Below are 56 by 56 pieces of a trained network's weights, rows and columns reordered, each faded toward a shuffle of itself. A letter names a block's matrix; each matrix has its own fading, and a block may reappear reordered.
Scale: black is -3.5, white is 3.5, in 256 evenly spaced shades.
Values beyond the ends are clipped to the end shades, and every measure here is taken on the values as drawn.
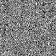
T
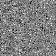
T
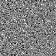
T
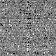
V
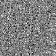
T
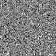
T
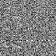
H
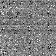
V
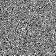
T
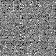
V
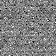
V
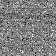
V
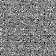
V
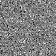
T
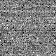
V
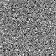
T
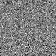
T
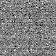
V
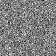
T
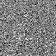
T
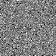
T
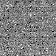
V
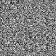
H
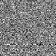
H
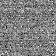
V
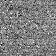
V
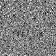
T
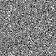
T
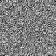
H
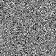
T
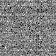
V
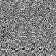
H
